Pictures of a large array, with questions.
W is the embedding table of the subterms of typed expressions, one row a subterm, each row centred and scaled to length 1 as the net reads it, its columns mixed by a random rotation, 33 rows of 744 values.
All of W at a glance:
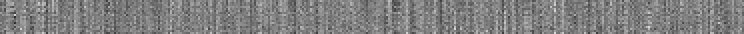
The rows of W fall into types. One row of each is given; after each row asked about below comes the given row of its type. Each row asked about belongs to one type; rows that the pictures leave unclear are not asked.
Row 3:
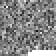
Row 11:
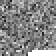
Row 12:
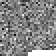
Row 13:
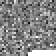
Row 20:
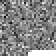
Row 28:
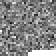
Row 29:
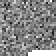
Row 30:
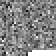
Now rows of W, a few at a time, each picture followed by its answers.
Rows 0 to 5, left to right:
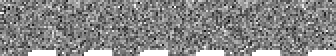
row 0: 12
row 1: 11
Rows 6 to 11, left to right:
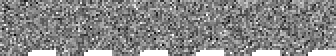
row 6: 12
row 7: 30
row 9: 11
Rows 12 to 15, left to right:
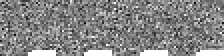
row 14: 29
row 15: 28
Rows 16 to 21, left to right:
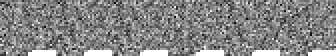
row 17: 20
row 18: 20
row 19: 3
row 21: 13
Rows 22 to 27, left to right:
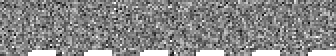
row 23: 30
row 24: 29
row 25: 30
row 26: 13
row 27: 13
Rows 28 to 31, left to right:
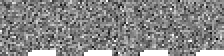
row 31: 11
